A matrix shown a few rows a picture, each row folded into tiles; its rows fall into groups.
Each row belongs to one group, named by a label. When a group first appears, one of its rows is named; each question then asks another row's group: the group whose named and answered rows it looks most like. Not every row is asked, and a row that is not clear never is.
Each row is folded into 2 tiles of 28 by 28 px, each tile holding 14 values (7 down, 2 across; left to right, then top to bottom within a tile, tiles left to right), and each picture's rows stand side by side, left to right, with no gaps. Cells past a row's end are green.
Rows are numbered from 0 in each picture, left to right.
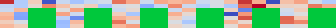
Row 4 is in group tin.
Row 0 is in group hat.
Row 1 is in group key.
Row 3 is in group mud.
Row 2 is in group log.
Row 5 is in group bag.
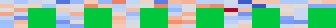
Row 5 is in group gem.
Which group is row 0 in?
key
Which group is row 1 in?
key
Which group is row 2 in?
hat
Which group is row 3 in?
bag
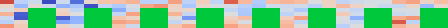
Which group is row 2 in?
bag
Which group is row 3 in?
hat
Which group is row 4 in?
log
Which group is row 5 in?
log
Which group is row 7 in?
log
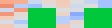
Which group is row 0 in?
mud
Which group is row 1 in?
hat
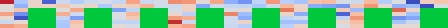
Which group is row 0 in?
hat
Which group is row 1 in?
key
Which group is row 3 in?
log
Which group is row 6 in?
tin
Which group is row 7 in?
gem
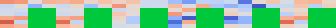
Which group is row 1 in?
log
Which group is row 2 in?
mud
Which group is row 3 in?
key
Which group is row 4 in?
gem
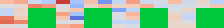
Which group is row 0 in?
bag
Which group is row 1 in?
hat
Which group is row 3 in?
hat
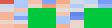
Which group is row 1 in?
hat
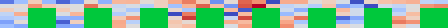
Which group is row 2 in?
log
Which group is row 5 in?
log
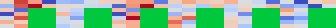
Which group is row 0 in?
tin
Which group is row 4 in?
hat
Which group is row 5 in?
gem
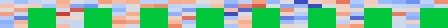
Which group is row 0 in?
key
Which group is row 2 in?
bag
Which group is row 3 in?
log
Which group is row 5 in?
gem
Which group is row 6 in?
hat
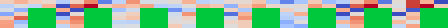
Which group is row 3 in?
bag
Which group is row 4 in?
tin
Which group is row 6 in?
tin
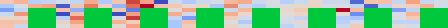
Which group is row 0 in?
bag
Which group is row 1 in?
tin
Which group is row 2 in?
tin
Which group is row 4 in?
mud
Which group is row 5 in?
key
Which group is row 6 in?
gem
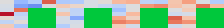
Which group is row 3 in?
bag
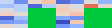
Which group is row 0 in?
gem
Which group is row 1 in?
key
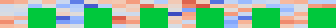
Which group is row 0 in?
log
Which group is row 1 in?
gem
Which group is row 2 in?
bag
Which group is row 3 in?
tin
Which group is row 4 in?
key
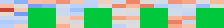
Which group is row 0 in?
gem
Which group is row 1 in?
log
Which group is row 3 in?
log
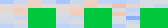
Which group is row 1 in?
key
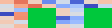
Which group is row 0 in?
tin
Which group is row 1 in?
gem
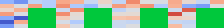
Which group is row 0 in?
key
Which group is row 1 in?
mud
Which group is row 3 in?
mud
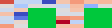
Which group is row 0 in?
hat
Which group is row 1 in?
log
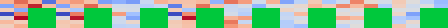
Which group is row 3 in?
tin
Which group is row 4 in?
log
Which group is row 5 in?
key
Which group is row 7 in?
hat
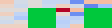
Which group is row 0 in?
hat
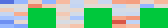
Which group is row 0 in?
key
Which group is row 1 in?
hat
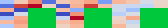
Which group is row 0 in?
tin
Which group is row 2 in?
log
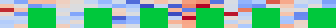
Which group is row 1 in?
hat
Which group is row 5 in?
hat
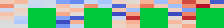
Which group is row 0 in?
mud
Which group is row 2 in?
tin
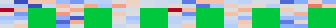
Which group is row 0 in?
gem
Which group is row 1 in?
key
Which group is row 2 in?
mud
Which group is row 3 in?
gem
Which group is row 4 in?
key
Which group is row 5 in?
key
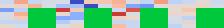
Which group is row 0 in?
bag
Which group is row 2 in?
mud
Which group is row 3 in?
key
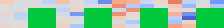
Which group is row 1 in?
hat
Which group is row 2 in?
mud
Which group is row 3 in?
hat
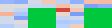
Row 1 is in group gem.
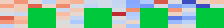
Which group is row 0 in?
bag
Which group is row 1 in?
mud
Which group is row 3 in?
gem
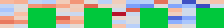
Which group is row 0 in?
bag
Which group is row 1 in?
bag
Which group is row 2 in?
mud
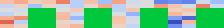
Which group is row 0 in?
log
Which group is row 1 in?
hat
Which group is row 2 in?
hat
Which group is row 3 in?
key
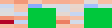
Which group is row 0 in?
log
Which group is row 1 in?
log
